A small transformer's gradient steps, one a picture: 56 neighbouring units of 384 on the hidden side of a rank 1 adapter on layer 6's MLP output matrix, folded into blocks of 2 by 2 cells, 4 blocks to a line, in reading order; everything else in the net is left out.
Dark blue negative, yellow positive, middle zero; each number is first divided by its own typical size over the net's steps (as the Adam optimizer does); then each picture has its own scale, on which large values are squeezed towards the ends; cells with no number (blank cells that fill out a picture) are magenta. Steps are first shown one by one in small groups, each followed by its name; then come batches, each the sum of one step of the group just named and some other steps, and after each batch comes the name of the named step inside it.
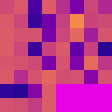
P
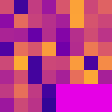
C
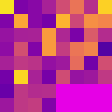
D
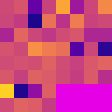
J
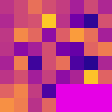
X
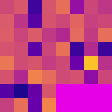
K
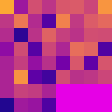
D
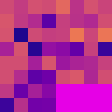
K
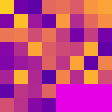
D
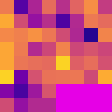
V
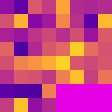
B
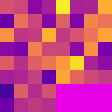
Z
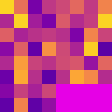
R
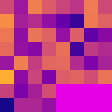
V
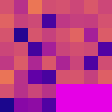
V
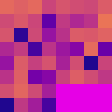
R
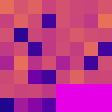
R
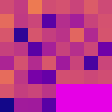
V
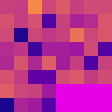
B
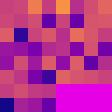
Z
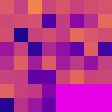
R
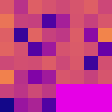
V
